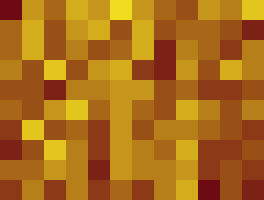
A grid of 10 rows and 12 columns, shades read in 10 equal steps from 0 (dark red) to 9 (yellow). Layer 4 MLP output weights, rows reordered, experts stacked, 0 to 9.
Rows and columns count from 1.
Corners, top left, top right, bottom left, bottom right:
0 8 2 1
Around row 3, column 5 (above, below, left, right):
7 6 5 4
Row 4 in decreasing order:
8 7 7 6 6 5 5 3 3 3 2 1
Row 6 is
4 3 6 8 4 6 4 3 7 5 3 5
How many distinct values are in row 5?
6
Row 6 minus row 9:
0 -1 0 3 3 0 -1 -2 1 3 0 3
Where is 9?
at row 1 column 6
